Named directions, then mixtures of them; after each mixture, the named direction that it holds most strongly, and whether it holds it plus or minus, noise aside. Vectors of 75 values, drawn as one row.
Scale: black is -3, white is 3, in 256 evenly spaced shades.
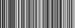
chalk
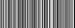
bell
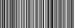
bell, minus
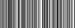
bell, plus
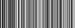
chalk, plus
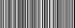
bell, plus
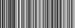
chalk, plus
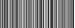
bell, minus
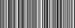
bell, plus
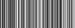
chalk, plus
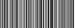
bell, minus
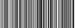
bell, minus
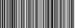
chalk, plus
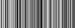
chalk, minus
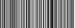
bell, minus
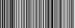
chalk, plus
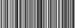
chalk, minus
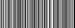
bell, plus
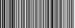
chalk, plus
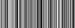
chalk, minus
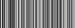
chalk, plus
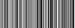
bell, minus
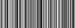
chalk, minus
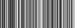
chalk, plus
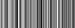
chalk, minus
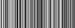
chalk, minus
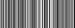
bell, plus
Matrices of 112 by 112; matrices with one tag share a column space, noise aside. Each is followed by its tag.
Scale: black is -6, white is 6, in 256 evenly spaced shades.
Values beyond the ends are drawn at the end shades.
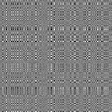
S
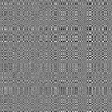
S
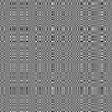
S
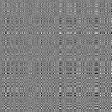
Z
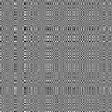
S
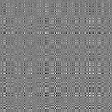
Z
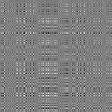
Z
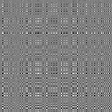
Z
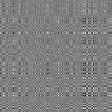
Z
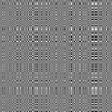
S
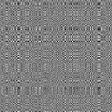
S
